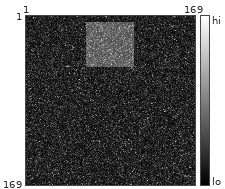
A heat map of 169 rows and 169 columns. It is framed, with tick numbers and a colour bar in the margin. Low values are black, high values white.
Stripes: none. Ninth with the highest average: top middle. Histogram: skewed, a long tail of high values. Odd patch: higher, in the top middle.
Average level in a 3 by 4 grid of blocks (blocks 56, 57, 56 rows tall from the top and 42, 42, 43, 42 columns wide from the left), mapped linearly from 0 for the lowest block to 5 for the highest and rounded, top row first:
0550 / 0000 / 0000
